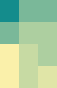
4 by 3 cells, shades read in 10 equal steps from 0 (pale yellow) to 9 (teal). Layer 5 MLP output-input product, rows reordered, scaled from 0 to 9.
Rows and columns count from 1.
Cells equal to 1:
1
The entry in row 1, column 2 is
5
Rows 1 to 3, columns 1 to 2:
9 5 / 5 3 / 0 2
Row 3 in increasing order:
0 2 3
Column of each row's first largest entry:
1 1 3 2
